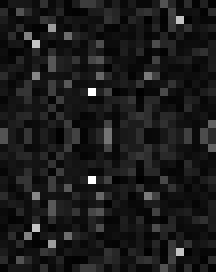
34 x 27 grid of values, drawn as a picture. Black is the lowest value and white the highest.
On average the colour sits 10% of the way up the scale. It is mirror symmetric from top to bottom. No regular stripes run through it. The values are skewed, with a long tail toward high values. No single row or column stands out from its neighbours. There is no seam. No overall slope runs across the table.
